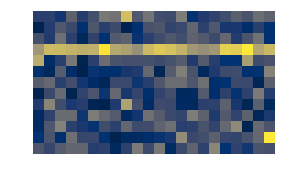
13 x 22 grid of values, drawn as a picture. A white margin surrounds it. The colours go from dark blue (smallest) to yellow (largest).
Average level on the scale: 30%. Odd lines: row 4. Histogram: skewed, a long tail of high values.
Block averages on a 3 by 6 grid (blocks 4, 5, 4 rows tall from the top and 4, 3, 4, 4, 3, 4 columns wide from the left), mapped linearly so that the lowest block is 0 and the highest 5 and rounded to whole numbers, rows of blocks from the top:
445545
202212
321333
